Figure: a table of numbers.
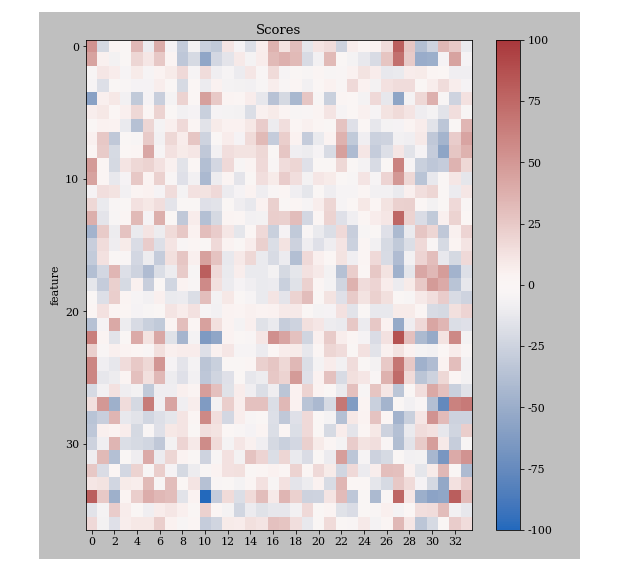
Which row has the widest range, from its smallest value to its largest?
34
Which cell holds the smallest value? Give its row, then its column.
34, 10
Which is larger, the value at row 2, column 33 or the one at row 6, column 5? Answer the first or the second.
the second
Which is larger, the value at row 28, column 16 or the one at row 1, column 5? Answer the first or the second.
the second
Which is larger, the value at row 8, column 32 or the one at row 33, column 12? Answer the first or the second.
the first
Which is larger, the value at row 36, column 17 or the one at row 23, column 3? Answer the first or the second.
the first
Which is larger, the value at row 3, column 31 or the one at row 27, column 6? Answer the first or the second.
the first
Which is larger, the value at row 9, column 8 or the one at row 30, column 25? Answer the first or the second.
the second
